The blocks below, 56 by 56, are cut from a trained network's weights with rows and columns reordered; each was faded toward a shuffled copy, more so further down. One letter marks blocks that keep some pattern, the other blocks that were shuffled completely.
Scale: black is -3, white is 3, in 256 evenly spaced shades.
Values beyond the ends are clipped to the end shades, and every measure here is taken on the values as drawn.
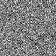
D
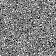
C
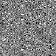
D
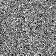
C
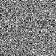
D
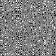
D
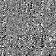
D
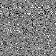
D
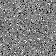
C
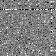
D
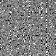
D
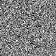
D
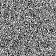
C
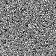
C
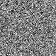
C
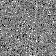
C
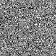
D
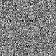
D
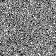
C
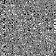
D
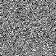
D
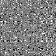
D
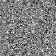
D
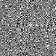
D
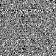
D
